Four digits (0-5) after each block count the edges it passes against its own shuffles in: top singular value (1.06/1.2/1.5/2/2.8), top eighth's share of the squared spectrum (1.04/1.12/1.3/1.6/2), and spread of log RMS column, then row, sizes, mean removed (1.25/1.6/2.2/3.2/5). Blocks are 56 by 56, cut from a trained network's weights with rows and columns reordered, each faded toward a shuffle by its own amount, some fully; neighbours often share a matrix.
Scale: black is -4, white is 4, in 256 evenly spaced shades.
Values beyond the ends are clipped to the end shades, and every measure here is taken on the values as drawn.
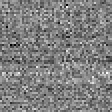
3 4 1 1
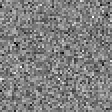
0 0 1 0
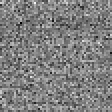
2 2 0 0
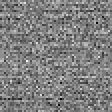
3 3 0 1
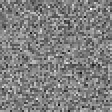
2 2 0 0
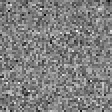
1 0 0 0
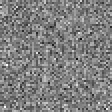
2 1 0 0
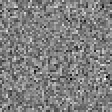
2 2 0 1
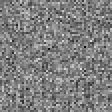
2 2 0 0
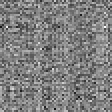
4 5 1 2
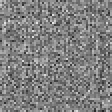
3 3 1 1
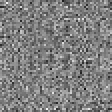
3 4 1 2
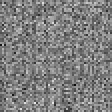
3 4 1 2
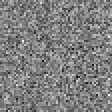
1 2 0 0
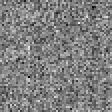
2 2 0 0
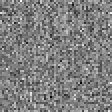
2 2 0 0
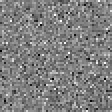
0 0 0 0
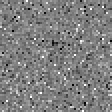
0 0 0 0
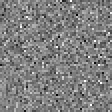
2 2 0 1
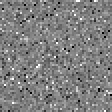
0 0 0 0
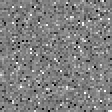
0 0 0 0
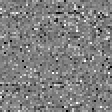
3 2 0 1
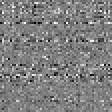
4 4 1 3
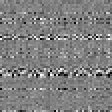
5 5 1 4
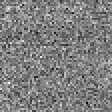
1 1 0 0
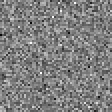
0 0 0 0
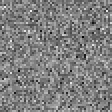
1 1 0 0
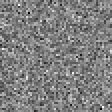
1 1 0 0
